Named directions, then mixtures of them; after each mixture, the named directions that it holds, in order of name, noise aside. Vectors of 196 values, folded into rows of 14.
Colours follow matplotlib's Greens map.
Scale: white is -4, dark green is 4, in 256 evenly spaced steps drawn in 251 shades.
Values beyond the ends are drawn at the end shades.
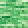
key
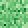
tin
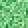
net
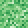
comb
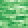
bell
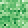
key, tin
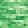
bell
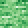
comb, key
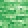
bell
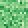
net, tin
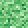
comb, tin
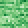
comb, key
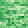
bell, comb
